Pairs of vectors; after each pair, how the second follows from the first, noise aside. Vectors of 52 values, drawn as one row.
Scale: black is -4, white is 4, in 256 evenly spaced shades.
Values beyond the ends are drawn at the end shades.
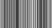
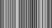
negated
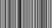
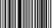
scaled up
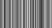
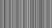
shrunk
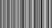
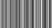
negated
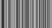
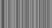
shrunk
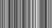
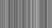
shrunk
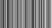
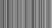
shrunk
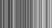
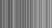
shrunk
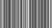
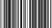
scaled up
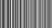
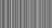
shrunk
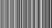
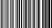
scaled up
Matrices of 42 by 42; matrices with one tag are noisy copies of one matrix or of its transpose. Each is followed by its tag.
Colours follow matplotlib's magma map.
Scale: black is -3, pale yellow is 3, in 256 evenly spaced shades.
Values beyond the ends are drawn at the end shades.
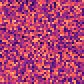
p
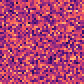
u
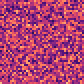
u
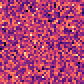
p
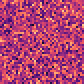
p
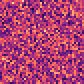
p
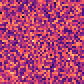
p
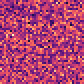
u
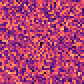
p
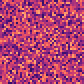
p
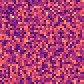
u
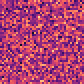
u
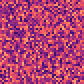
u
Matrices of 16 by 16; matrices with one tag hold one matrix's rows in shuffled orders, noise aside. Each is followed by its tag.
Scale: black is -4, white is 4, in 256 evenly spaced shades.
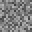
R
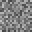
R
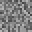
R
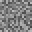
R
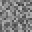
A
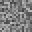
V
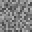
R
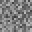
A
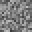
V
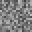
A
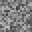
V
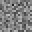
A
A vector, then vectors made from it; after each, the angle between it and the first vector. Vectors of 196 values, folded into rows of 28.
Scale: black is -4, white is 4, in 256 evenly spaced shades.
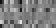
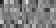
nearly parallel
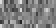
nearly opposite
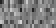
nearly parallel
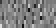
orthogonal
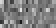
nearly opposite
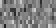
partly opposed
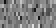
orthogonal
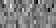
partly aligned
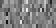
partly aligned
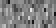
orthogonal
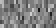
partly opposed
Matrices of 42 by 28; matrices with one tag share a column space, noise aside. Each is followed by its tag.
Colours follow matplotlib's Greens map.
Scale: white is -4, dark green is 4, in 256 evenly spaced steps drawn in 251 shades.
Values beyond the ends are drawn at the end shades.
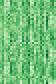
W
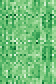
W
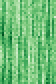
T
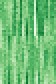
T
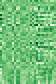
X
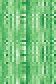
W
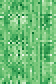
W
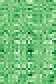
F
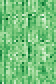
W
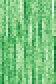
T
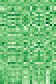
X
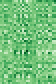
F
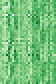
W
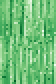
T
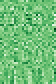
X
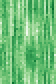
T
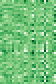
F
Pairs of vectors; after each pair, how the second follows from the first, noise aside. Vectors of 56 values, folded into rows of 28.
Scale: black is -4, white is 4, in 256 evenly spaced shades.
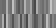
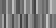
copied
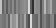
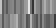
copied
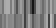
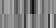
copied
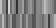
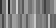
negated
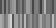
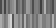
copied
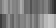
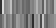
shuffled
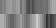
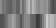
negated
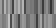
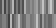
negated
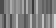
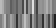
negated
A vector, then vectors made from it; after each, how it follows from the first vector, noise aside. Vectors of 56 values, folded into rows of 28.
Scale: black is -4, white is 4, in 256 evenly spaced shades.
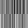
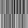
copied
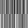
copied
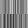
reversed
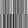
reversed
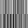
reversed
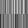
negated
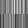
negated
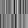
sign-scrambled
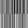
copied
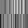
negated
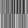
copied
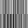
reversed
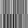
reversed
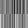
copied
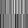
negated
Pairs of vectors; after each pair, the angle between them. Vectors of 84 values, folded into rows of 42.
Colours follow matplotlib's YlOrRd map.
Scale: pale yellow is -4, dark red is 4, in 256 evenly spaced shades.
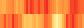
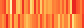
orthogonal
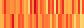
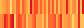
partly aligned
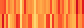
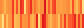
partly opposed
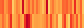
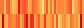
partly aligned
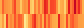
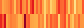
nearly opposite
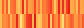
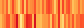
nearly parallel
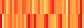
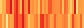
orthogonal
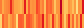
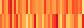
partly opposed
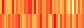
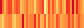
partly opposed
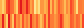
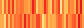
orthogonal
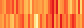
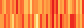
nearly parallel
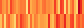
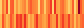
partly aligned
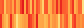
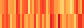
partly opposed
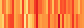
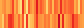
nearly parallel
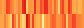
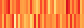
orthogonal
